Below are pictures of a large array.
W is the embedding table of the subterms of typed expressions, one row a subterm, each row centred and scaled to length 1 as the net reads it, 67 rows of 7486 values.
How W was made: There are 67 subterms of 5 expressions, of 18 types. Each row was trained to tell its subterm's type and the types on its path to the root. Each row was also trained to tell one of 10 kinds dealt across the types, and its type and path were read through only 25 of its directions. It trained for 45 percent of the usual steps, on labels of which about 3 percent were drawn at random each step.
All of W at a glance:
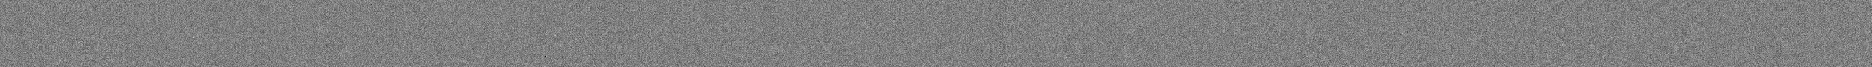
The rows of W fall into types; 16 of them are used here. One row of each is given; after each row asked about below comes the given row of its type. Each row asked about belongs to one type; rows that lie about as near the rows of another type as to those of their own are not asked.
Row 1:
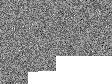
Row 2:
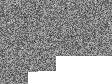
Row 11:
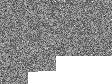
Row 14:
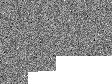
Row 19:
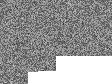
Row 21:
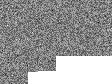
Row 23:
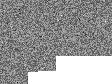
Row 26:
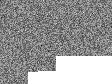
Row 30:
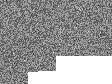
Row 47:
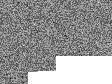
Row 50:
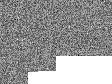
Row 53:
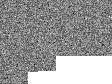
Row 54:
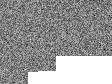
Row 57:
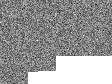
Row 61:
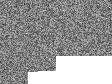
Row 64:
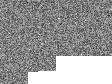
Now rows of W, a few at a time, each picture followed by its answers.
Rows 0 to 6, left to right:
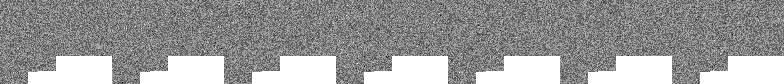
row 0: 11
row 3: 21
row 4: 47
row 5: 53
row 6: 53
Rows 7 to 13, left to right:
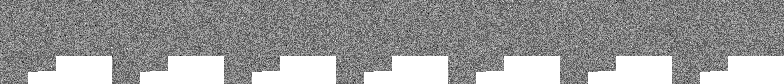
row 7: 30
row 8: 61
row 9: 53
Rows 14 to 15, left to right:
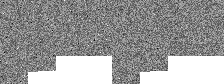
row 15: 1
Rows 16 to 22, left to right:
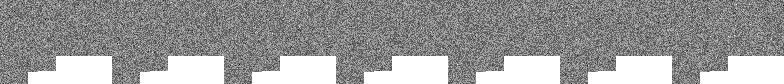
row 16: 2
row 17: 11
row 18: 21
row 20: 61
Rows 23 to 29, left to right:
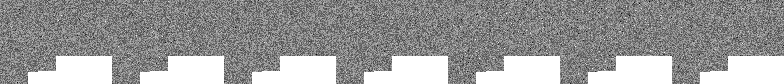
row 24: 21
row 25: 64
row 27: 30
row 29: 61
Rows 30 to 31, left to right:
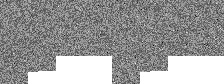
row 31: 1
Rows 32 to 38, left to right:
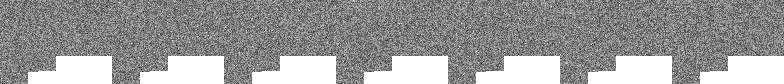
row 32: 54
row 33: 64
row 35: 19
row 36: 64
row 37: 26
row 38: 2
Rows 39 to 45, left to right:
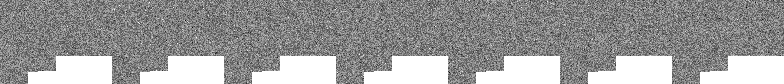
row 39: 1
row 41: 1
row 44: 53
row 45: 23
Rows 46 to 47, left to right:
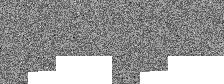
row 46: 47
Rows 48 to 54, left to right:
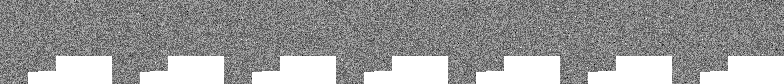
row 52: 2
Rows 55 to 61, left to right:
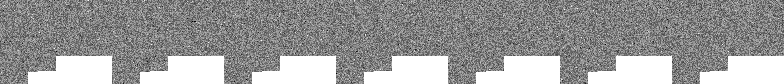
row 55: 50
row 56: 54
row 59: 19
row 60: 30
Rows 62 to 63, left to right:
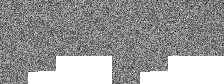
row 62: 61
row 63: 54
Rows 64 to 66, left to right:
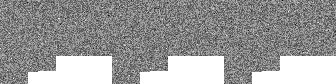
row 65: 50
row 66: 14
